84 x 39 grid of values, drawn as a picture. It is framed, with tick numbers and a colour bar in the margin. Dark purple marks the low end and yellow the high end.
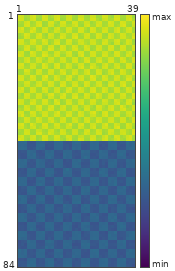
It is made of 2 by 1 panels. Panel 1,1: very high, checkered, faint in contrast. Panel 2,1: low, checkered, faint in contrast.
